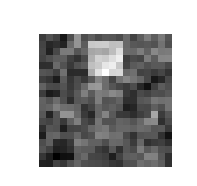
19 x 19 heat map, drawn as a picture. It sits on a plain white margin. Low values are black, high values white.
Odd patch: higher, in the top middle. Histogram: skewed, a long tail of high values. Ninth with the highest average: top middle. Ninth with the lowest average: bottom left. Grain: blotchy. Roughest part: top middle.
